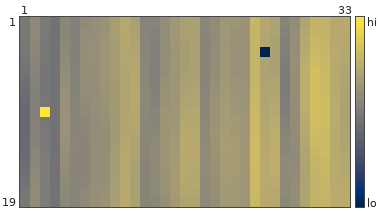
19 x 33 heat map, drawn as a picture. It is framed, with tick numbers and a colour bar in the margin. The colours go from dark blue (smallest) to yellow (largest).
Slope: up to the right. Grain: streaks running down. Lone odd cells: 2, 1 higher and 1 lower than their neighbours. Roughest part: top right.
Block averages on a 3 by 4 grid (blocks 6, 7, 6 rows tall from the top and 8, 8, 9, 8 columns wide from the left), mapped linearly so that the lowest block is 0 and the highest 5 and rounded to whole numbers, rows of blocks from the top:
0335
0345
0345
